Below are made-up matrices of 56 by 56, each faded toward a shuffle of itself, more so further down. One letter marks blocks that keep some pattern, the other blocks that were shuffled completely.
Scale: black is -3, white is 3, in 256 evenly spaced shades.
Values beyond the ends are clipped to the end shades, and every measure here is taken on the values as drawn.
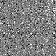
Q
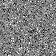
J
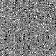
Q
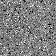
J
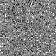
Q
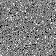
J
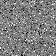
J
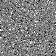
J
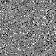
Q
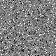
J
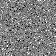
J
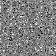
Q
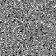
Q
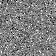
J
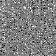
Q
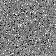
J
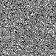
Q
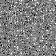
Q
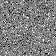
J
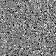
Q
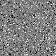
Q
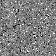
Q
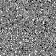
Q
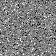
J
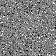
Q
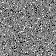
J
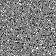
J
